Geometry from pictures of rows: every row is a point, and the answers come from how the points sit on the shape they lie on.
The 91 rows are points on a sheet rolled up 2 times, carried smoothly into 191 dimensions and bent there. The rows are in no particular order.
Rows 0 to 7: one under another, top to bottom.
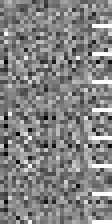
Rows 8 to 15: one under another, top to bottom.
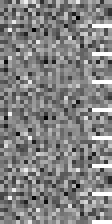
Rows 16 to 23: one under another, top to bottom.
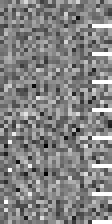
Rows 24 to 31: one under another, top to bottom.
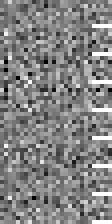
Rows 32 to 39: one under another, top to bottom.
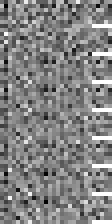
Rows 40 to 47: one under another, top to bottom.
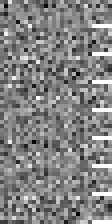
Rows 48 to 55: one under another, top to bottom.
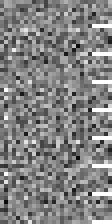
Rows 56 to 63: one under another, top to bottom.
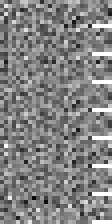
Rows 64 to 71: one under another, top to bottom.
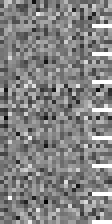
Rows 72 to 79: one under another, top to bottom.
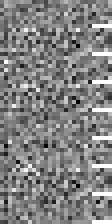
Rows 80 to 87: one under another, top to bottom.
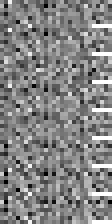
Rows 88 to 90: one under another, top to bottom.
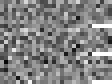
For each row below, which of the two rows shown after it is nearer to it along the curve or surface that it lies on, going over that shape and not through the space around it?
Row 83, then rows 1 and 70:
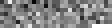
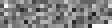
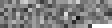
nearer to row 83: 1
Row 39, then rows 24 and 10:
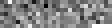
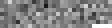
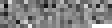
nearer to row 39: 10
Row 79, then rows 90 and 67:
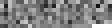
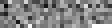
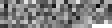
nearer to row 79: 90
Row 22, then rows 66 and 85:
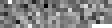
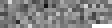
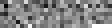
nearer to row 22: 85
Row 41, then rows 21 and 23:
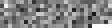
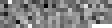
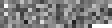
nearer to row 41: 23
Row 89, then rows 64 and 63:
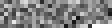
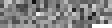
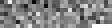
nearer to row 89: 64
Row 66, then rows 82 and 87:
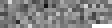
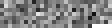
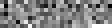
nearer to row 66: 82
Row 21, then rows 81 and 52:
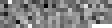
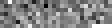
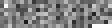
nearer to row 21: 81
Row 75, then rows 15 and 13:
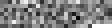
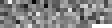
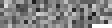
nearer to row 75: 13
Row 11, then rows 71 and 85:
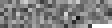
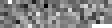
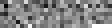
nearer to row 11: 85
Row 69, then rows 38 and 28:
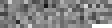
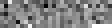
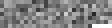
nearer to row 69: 28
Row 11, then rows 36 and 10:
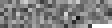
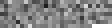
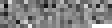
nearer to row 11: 10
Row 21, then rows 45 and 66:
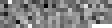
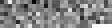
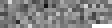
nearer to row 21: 45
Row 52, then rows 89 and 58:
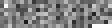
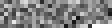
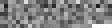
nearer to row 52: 89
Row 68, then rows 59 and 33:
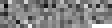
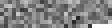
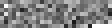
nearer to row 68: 59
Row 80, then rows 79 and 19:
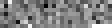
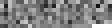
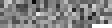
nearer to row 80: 79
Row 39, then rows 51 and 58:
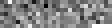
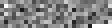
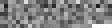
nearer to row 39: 58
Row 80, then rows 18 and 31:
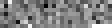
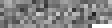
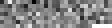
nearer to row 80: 31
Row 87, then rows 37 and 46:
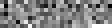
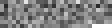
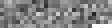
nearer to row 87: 37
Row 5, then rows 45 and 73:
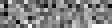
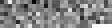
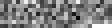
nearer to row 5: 73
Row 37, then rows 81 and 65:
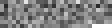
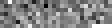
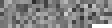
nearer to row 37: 81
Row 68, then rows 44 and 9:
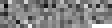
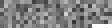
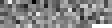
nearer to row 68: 9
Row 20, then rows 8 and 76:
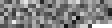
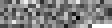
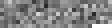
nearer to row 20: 8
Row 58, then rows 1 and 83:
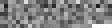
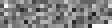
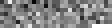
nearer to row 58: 83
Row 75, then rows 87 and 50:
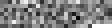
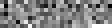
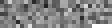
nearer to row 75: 87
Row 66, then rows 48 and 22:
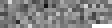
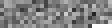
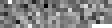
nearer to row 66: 48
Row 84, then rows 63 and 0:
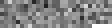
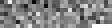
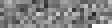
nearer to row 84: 0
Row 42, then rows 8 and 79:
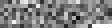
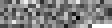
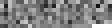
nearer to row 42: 8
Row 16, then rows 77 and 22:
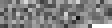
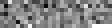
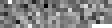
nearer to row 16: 77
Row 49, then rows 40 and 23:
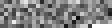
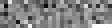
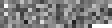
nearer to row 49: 23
